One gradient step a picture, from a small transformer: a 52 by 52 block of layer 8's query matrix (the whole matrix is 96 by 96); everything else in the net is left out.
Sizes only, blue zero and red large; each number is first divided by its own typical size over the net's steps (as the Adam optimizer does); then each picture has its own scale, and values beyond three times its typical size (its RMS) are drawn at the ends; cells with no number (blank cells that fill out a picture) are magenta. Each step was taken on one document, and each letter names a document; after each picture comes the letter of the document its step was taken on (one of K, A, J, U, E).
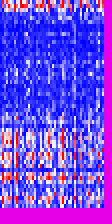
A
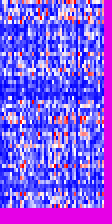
A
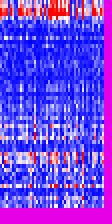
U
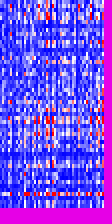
A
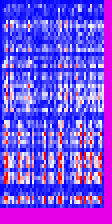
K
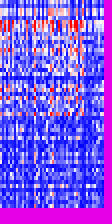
U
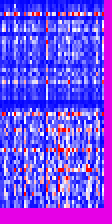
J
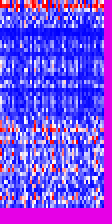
U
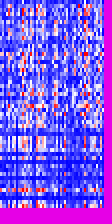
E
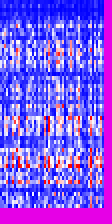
K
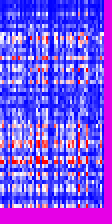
E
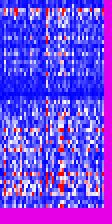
J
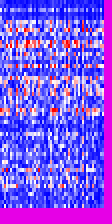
U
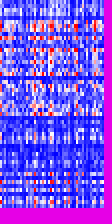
U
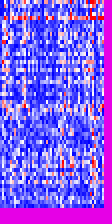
K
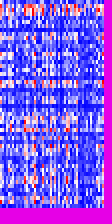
U
